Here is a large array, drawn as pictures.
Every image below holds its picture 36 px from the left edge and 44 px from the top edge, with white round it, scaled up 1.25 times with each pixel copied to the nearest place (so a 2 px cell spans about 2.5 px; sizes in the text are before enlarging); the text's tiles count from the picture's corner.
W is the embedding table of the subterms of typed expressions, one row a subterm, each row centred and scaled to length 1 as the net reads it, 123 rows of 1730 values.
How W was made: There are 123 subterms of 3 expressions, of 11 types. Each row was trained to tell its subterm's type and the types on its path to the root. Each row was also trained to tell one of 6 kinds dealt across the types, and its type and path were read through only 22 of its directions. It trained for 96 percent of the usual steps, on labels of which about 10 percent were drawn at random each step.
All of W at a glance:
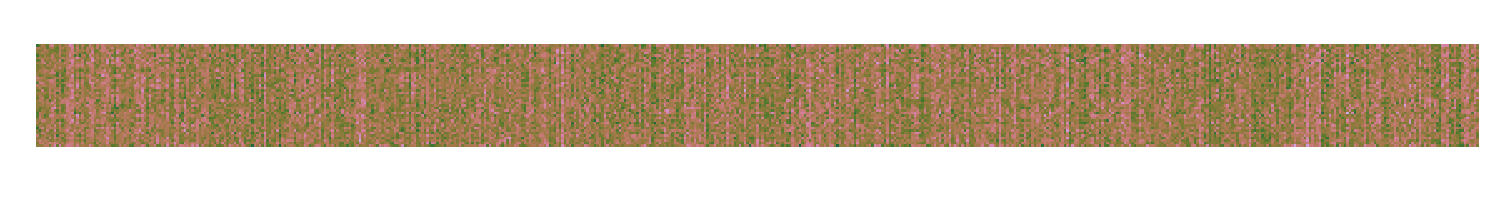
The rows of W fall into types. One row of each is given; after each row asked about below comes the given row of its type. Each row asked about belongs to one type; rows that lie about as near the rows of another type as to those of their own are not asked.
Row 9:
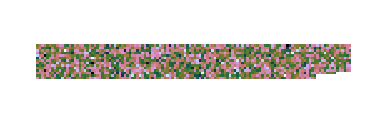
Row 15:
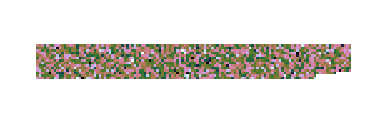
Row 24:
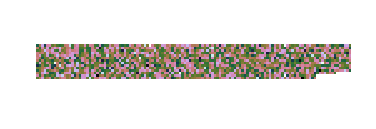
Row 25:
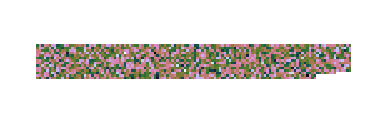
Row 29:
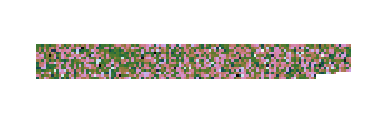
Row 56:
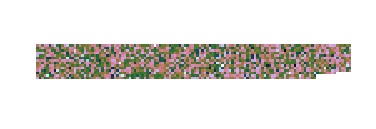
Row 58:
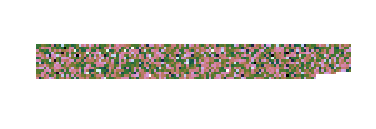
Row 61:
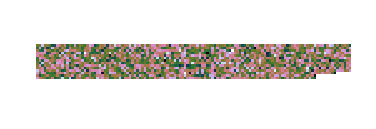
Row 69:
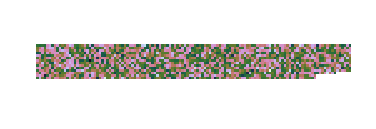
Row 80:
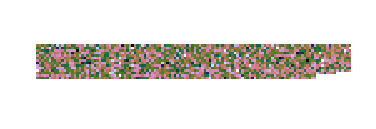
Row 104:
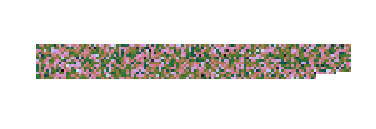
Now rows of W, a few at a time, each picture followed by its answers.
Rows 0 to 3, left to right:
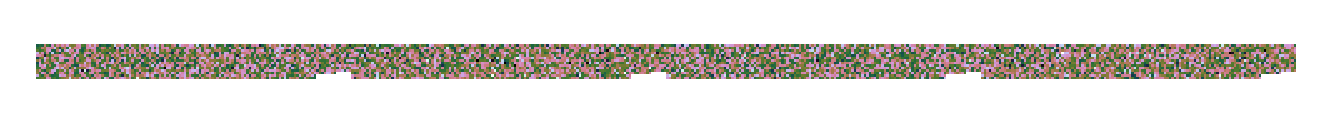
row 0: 58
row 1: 58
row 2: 69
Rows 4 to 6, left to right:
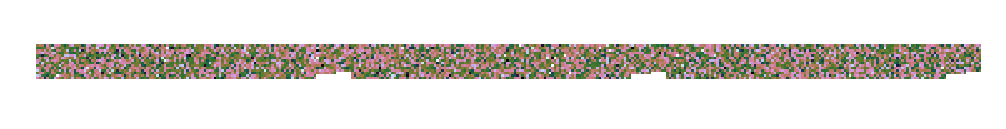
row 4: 15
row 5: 69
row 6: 15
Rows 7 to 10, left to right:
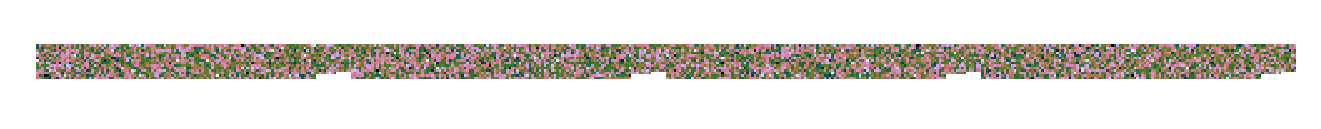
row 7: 24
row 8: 25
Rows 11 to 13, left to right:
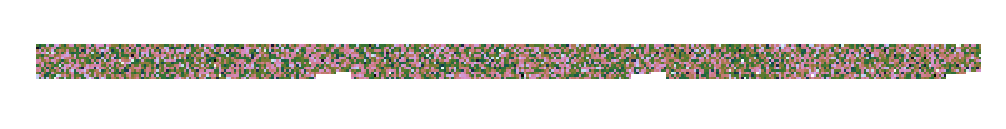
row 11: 15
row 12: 58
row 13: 61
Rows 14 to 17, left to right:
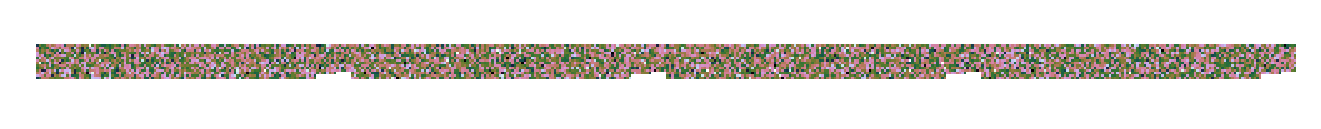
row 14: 9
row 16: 104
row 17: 69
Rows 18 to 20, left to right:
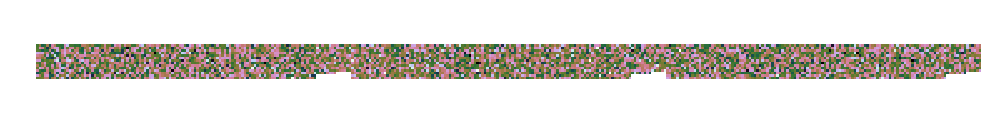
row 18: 29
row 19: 9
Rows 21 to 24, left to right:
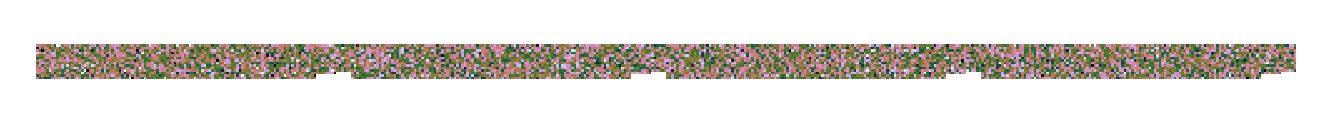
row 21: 56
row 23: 56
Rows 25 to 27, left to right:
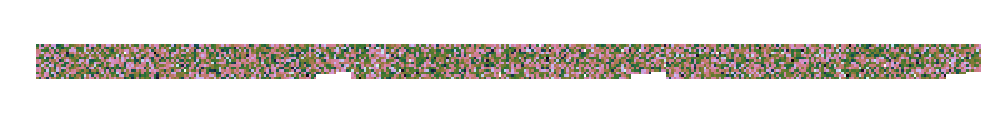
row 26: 80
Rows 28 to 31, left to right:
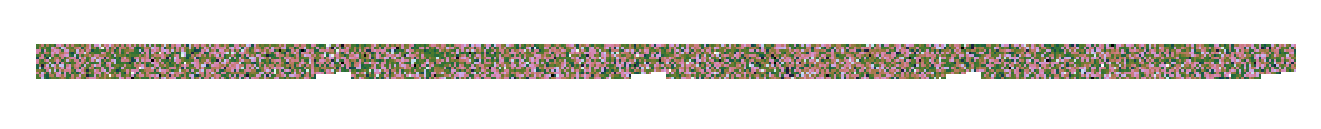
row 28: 104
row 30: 61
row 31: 15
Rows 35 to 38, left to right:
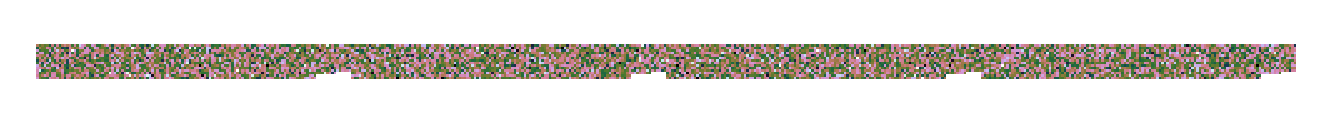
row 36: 58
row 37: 56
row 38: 24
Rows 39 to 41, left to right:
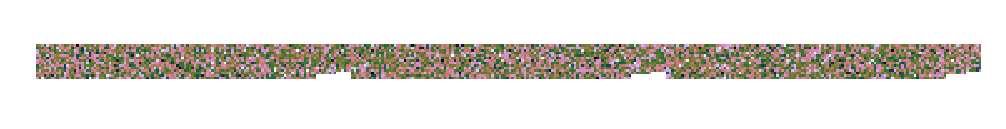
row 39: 9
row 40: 9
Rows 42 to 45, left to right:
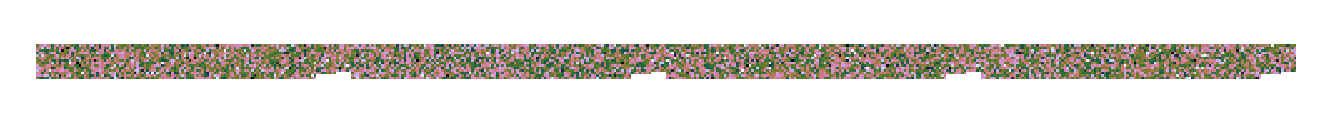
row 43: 25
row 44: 58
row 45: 69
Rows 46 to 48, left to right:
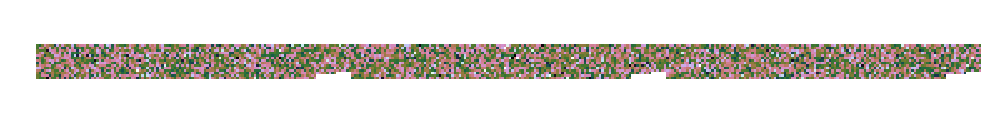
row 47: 24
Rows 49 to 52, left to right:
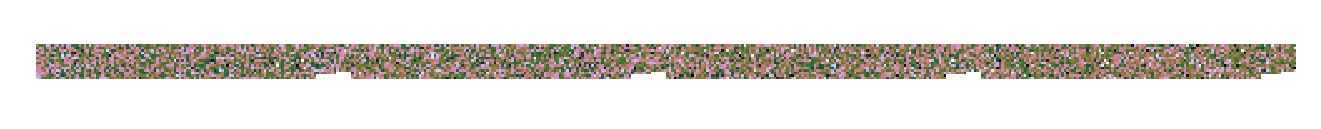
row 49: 25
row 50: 80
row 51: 9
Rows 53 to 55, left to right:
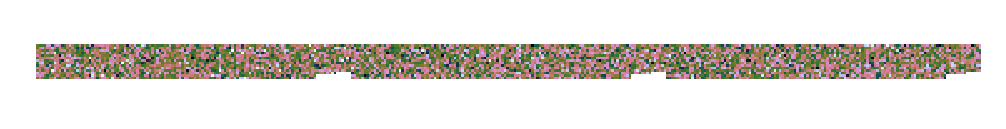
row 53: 25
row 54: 29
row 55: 80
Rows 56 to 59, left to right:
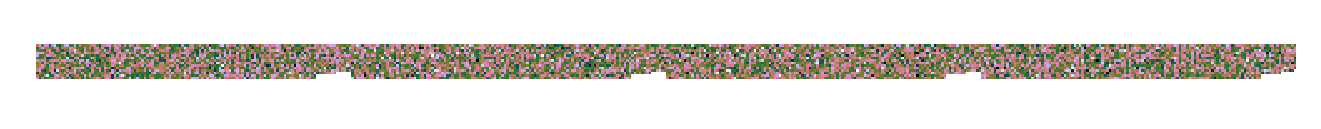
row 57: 56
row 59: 25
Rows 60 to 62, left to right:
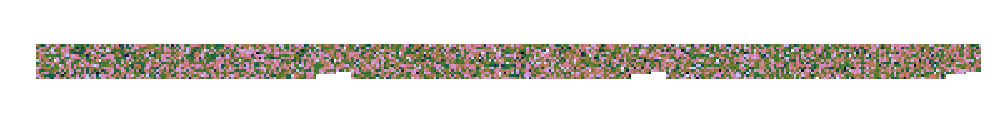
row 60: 29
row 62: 56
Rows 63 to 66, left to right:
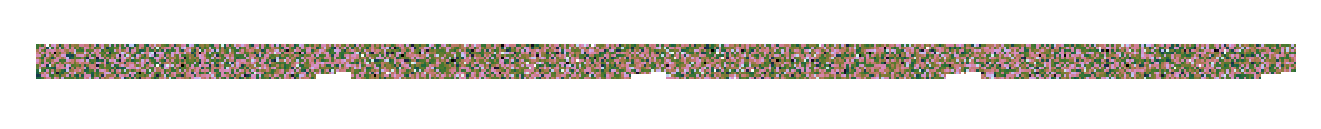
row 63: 69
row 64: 29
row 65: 58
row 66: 69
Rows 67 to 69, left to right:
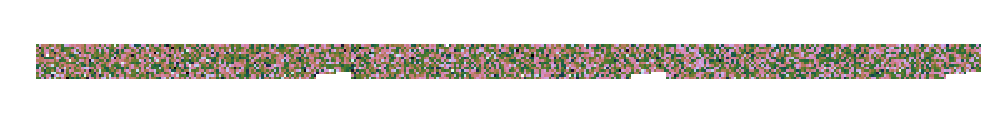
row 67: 15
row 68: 24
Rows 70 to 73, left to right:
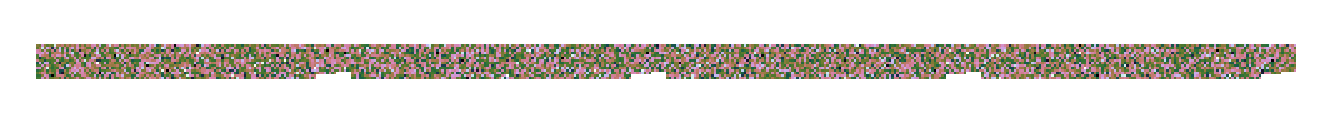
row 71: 104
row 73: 15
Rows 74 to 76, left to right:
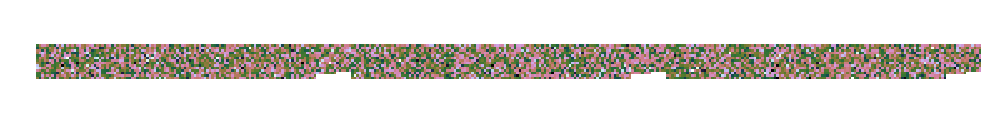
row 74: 15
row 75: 104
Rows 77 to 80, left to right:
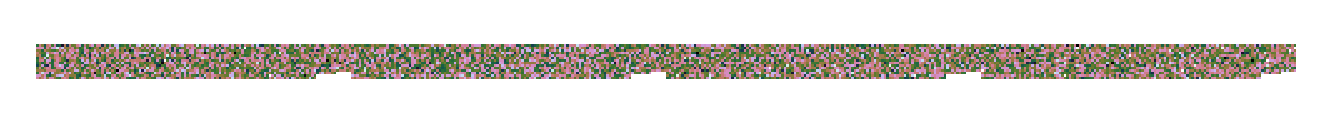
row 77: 25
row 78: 29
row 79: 15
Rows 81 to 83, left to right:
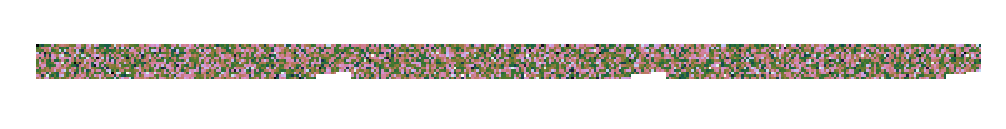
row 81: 58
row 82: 24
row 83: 24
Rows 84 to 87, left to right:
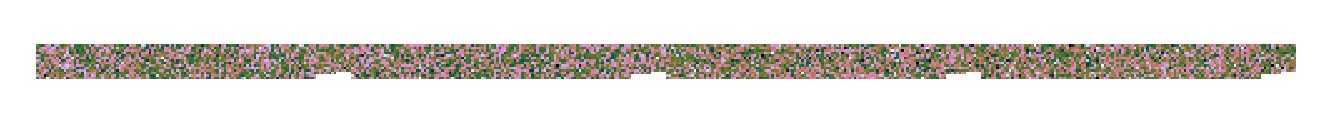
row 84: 69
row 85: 69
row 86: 29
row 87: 61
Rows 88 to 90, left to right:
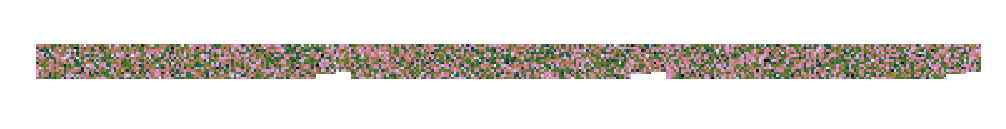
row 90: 25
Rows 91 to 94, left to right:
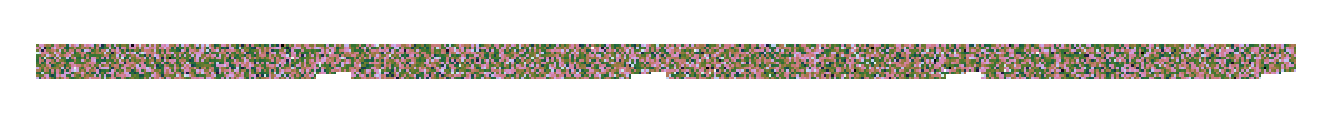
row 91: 15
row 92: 80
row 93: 61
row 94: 80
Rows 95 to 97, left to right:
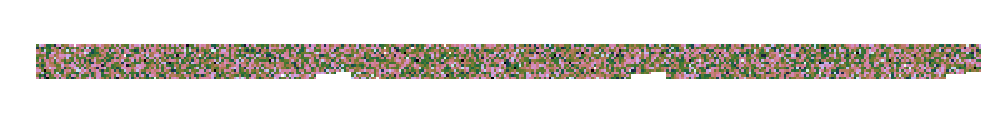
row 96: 61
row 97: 80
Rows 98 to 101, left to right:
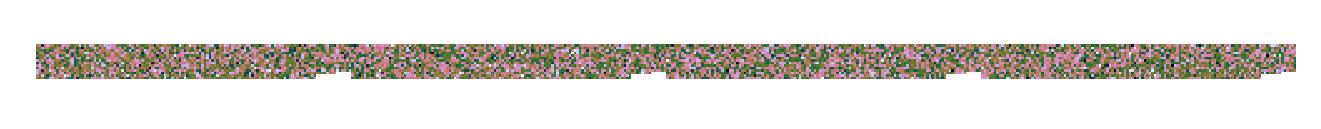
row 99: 69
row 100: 58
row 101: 25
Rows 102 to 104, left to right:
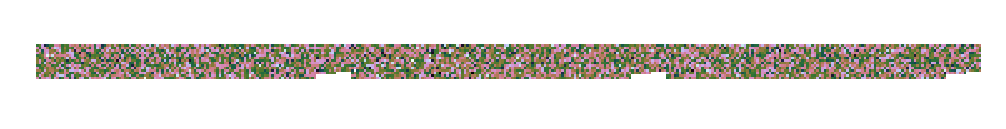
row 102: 15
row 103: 80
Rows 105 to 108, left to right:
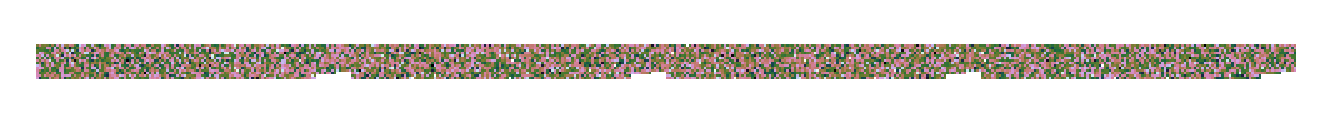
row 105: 80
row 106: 9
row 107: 61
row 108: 15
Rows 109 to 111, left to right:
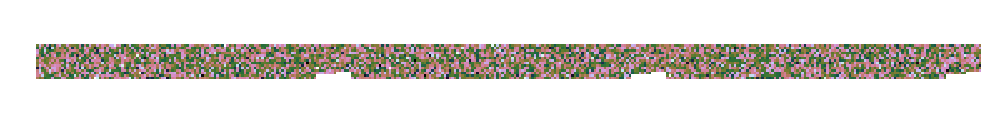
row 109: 25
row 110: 56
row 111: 80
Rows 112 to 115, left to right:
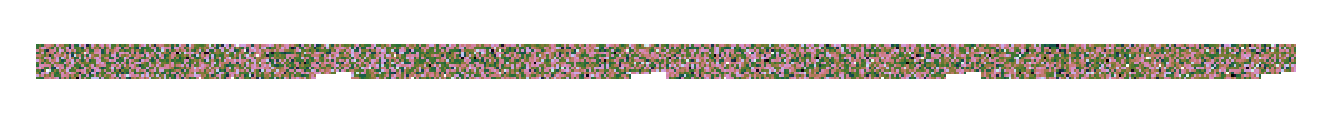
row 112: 69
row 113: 29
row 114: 25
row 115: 9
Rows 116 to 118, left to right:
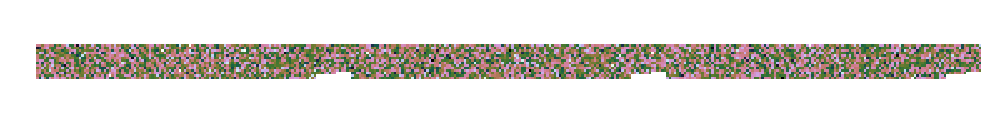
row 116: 56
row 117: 69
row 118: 56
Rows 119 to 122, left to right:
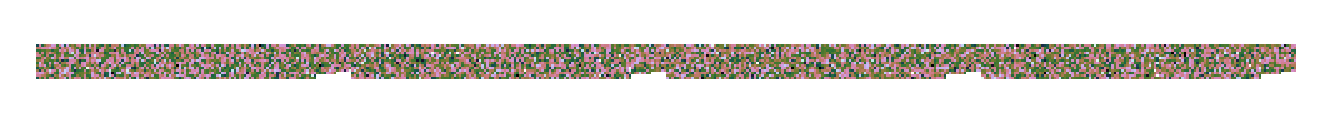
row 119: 25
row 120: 80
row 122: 80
